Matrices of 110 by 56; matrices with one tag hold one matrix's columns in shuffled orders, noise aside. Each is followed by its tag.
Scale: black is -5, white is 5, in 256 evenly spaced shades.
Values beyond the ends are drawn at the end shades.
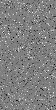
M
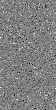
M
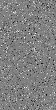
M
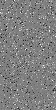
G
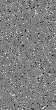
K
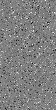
G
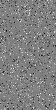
K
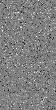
G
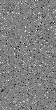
G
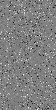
K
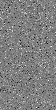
G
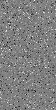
G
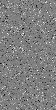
M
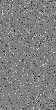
K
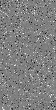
K
